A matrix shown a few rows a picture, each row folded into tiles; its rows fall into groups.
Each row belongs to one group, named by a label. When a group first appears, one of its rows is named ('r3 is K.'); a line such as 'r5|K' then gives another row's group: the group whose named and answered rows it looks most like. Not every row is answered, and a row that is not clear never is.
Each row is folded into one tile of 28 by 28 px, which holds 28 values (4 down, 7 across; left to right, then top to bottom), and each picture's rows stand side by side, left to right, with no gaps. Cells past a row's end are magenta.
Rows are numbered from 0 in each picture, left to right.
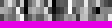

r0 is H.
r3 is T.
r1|H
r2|T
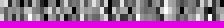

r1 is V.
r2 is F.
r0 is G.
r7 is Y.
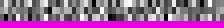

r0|G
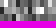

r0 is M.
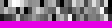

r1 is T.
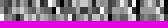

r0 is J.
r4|H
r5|H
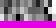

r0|J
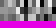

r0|H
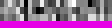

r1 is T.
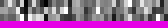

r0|H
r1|V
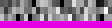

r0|J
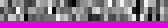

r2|V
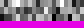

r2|M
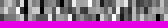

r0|H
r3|M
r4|Y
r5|J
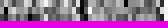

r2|H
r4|G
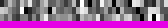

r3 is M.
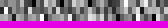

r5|M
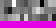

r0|T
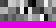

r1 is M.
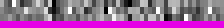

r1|H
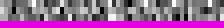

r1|M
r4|V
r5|M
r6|Y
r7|T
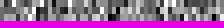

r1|Y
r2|T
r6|M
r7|J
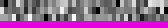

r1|J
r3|T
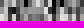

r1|H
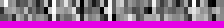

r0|M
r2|H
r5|T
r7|V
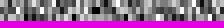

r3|T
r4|M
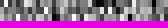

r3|V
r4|J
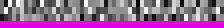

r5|G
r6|G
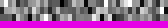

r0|M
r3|J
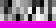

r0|J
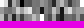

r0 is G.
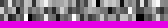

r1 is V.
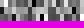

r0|M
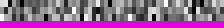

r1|J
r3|Y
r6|H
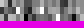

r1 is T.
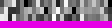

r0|Y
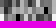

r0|J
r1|F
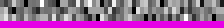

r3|M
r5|G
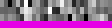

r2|M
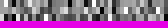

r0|G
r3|F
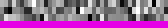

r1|M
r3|G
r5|G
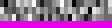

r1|G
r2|M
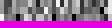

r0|J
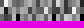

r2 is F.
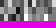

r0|F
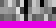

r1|G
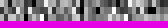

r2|H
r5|T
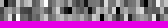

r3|J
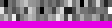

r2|Y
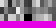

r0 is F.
